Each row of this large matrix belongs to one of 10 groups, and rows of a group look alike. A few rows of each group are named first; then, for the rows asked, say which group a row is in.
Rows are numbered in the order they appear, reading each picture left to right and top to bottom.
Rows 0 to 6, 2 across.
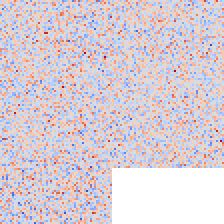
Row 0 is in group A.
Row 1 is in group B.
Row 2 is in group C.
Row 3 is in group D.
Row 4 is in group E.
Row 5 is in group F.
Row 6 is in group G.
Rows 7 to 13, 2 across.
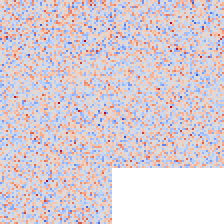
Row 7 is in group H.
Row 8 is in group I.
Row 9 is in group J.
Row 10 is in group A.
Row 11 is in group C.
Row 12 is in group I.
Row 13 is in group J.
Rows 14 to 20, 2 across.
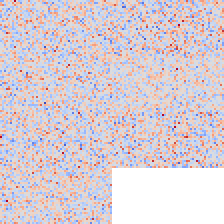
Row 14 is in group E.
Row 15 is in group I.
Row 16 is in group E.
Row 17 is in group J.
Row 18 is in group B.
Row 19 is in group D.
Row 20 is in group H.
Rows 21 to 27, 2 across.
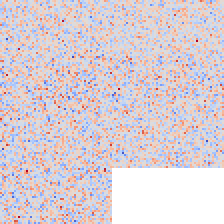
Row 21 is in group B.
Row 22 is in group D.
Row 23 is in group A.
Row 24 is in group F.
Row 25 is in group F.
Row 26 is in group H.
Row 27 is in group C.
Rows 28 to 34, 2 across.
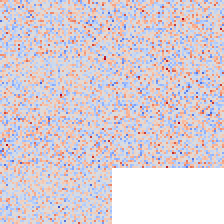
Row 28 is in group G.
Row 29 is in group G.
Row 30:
C
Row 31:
A
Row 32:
F
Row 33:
D
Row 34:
B
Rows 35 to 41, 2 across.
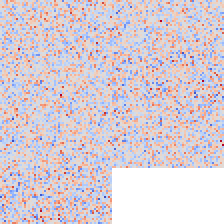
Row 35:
H
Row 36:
F
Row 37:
C
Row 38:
F
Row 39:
C
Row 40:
F
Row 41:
F
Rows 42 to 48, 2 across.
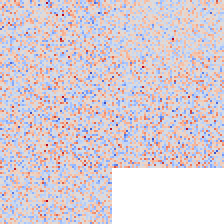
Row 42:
D
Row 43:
C
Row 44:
G
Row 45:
G
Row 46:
A
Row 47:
F
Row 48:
E
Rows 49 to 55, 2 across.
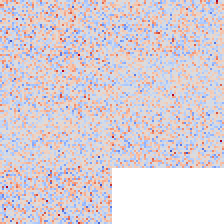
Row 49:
H
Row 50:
C
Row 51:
D
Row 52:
C
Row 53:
B
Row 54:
B
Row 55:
J
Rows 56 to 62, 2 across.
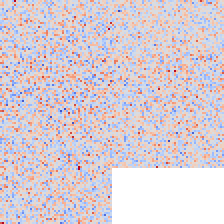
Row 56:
E
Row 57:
D
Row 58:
G
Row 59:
D
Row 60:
J
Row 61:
E
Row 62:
G
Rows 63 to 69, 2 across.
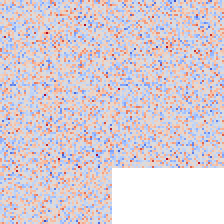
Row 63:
A
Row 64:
A
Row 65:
F
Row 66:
F
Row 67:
J
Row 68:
B
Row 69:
J
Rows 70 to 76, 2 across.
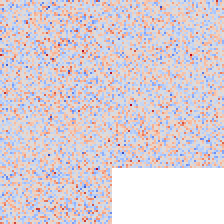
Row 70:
A
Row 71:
B
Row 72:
A
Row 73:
B
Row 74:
J
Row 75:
H
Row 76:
A
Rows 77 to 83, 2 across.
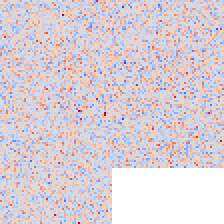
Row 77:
A
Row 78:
F
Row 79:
J
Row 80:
I
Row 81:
C
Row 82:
A
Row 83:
B
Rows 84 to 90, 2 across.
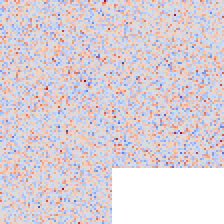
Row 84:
C
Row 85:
D
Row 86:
A
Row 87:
A
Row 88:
C
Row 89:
E
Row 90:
B
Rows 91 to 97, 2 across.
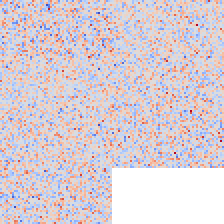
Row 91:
F
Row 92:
A
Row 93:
D
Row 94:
A
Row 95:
I
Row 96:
G
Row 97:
C
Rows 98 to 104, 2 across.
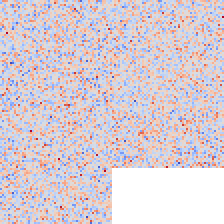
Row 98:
F
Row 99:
I
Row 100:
I
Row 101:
G
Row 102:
J
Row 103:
H
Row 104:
C
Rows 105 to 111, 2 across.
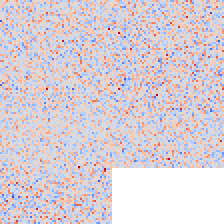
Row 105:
G
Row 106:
I
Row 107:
E
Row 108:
F
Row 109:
B
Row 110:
E
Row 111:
C
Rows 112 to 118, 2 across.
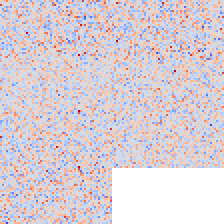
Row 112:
A
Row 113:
J
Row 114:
B
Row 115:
D
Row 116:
B
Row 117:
F
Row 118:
I
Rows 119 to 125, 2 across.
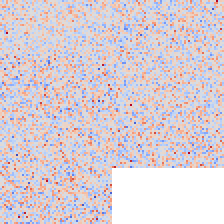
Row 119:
H
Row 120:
C
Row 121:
F
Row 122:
I
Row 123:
I
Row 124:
G
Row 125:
H
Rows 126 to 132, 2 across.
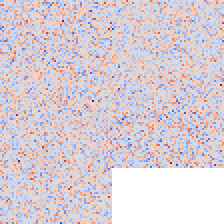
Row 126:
E
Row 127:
E
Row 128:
A
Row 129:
G
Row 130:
I
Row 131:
A
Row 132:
G
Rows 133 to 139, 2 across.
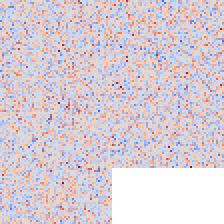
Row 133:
I
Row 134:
E
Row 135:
J
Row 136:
E
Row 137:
J
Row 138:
B
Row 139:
D
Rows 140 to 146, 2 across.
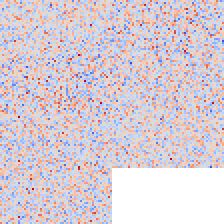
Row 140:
J
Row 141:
E
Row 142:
A
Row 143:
F
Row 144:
B
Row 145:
J
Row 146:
G
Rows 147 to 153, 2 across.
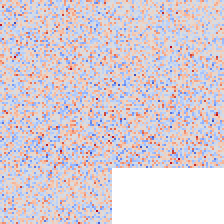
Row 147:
D
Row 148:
J
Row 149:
H
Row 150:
C
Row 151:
C
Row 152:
C
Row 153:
J
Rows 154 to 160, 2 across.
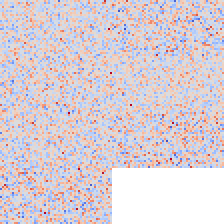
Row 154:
C
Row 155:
E
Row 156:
I
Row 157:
I
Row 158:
G
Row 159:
J
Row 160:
G
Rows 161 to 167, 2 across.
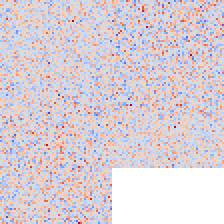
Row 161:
E
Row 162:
G
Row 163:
B
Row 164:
I
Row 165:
D
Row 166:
D
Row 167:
J
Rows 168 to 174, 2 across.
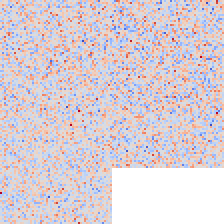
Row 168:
I
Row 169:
C
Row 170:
J
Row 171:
D
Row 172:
H
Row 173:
C
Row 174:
B
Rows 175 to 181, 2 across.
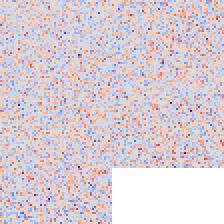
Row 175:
B
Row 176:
A
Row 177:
G
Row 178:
J
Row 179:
G
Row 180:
D
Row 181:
G
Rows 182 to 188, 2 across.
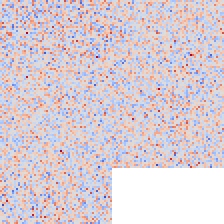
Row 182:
I
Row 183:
J
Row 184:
A
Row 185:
A
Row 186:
C
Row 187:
J
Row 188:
F
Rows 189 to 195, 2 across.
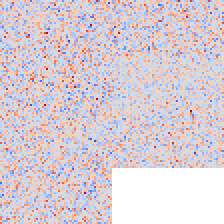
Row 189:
A
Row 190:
F
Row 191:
H
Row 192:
B
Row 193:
H
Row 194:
I
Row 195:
A
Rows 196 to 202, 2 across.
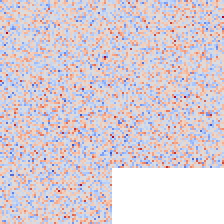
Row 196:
F
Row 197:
I
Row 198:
C
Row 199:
D
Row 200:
E
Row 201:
D
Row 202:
I
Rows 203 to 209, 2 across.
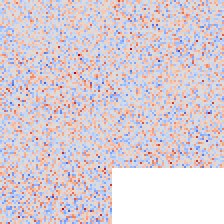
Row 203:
J
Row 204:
H
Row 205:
I
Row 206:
F
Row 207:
J
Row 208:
A
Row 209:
H
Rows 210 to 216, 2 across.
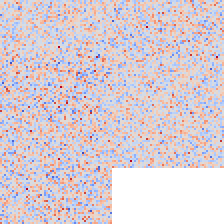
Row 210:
J
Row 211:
G
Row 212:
A
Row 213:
C
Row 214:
J
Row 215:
G
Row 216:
A
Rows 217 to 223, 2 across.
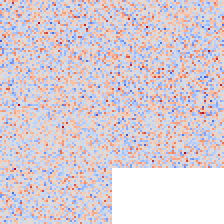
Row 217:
A
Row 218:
H
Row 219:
I
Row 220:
G
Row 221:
D
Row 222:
D
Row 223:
E
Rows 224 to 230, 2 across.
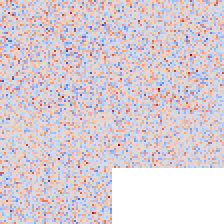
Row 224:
H
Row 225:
G
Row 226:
B
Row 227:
A
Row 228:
J
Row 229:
F
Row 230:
E
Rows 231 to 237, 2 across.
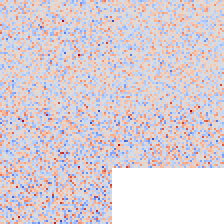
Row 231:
B
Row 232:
G
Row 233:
J
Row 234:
J
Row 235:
B
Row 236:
F
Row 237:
H
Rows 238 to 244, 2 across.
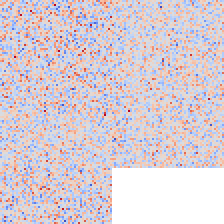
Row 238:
A
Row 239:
B
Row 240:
E
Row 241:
J
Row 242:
C
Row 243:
F
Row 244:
B
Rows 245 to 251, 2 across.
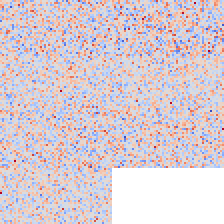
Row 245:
G
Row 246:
H
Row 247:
H
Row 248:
J
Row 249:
A
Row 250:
I
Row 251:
B
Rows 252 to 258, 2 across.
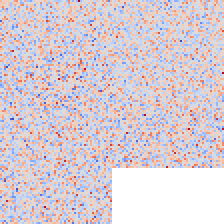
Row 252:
G
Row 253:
A
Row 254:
E
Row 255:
I
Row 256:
I
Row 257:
I
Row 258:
F
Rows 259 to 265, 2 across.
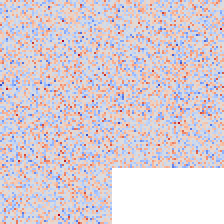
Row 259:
B
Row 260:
G
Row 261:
F
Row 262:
H
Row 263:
I
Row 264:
D
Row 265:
J
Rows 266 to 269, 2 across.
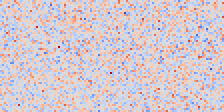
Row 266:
J
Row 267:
H
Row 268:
I
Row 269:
D
